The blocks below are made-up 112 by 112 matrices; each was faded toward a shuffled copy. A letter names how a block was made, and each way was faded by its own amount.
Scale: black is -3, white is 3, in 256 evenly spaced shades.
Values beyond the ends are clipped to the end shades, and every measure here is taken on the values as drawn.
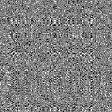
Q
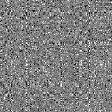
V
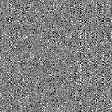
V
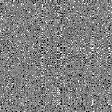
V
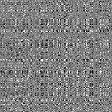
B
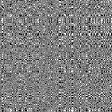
B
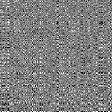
B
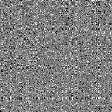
V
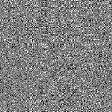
Q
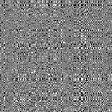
B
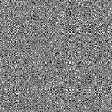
Q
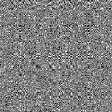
Q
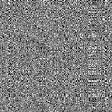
Q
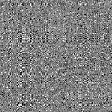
Q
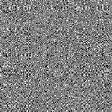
Q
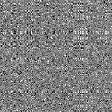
Q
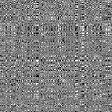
B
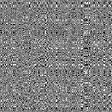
B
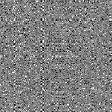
V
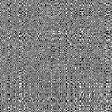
B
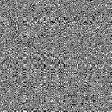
Q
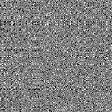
Q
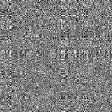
Q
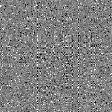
V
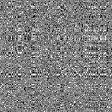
Q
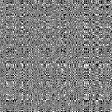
B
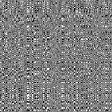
B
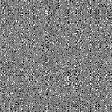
V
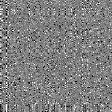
V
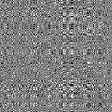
B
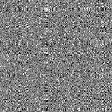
Q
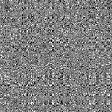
Q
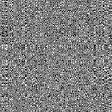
Q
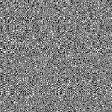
Q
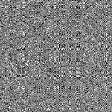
Q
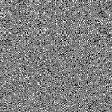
V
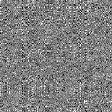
Q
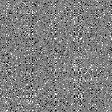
V
